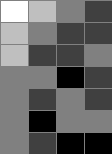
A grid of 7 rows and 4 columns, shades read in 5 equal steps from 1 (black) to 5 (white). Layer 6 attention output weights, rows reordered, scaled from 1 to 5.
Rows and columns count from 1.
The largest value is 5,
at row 1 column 1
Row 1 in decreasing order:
5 4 3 2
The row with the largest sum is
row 1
